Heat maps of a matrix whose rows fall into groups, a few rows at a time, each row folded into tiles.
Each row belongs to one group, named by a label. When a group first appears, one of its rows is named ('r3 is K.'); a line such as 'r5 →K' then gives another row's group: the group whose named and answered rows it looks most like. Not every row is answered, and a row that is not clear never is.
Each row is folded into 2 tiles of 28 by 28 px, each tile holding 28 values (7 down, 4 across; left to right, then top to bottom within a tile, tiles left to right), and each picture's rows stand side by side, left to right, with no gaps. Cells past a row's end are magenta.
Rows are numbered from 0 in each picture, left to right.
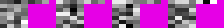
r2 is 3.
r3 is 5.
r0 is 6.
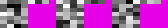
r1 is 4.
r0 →3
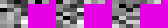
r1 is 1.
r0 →6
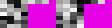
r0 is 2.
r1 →6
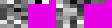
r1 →6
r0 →5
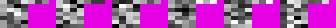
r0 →2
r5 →5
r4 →1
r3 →1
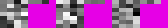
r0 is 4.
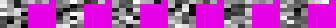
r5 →1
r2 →3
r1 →5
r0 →2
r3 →6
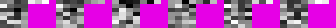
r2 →6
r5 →1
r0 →1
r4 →1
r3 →4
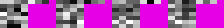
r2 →5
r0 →3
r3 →1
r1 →6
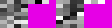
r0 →5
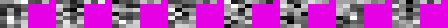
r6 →2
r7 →1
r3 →1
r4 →4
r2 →1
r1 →1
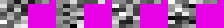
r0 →6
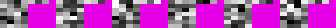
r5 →2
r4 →3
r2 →2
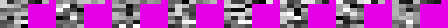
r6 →2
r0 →4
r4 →4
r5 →3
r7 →4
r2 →3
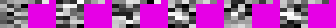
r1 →4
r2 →5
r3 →3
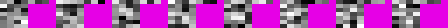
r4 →3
